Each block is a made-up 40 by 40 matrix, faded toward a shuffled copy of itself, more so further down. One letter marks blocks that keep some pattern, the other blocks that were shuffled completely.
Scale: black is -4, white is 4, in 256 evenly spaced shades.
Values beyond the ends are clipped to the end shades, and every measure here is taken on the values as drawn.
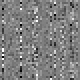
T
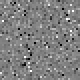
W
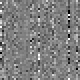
T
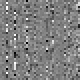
T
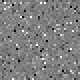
W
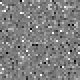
W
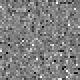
W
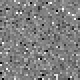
W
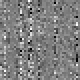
T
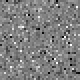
W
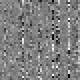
T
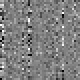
T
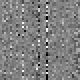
T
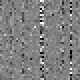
T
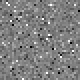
W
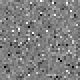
W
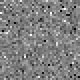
W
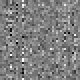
T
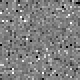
W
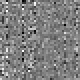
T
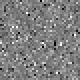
W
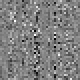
T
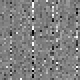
T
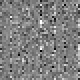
T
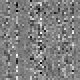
T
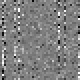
T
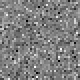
W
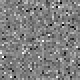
W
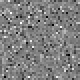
W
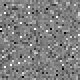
W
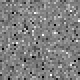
W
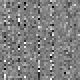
T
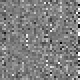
T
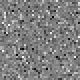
W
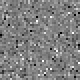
W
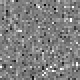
W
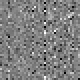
T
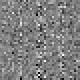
T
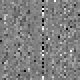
T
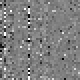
T
